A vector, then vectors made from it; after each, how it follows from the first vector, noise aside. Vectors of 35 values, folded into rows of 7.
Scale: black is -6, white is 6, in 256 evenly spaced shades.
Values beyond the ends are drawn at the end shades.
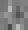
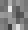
scaled up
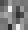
scaled up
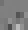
partly zeroed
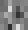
scaled up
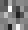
scaled up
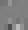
partly zeroed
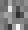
scaled up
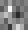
scaled up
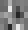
scaled up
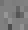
partly zeroed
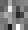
scaled up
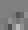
partly zeroed
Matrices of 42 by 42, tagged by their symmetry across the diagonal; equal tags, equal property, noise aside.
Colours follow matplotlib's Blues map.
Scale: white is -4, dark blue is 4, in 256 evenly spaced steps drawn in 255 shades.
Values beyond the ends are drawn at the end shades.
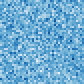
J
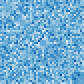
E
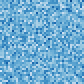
J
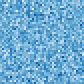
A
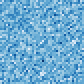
E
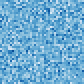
J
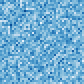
E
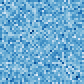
E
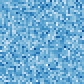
J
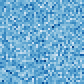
A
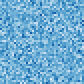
J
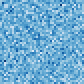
E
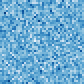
A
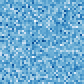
A
